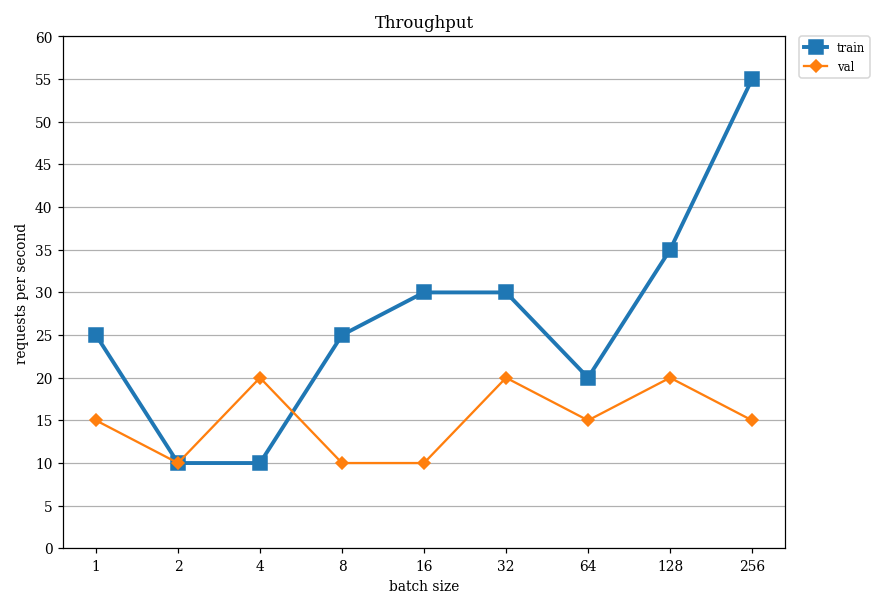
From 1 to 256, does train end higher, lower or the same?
higher
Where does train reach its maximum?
256
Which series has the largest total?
train
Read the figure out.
Title: Throughput
x-axis: batch size, ticks 1 2 4 8 16 32 64 128 256
y-axis: requests per second, ticks 0 5 10 15 20 25 30 35 40 45 50 55 60
Legend: train, val
Values:
train: 25 10 10 25 30 30 20 35 55
val: 15 10 20 10 10 20 15 20 15
